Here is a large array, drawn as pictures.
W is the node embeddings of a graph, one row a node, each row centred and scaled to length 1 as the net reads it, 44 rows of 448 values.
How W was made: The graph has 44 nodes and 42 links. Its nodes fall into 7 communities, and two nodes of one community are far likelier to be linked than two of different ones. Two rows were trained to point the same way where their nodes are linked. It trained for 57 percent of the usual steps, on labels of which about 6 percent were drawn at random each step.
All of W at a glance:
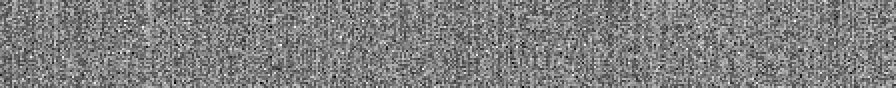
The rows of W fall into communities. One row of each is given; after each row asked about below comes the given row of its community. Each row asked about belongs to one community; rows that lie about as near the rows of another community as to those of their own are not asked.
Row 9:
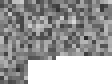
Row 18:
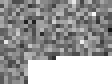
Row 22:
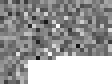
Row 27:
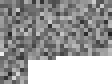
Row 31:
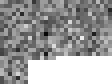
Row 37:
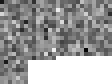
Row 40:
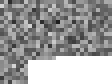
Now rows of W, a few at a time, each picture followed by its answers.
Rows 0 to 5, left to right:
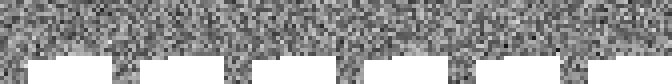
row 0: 18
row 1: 22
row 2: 9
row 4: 18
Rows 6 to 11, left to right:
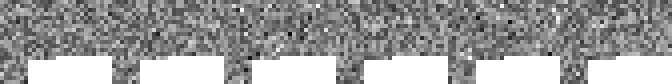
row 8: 40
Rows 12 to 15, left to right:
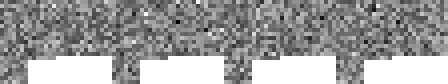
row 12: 40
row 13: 40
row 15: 9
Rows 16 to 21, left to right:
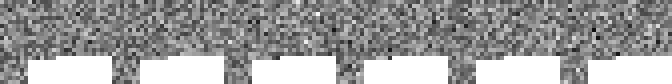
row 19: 22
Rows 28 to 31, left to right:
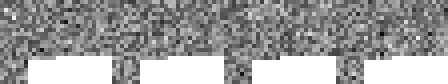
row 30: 37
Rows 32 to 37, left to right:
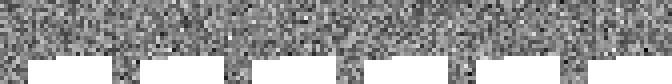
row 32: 37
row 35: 31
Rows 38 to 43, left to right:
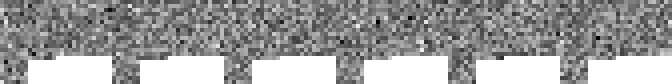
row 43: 27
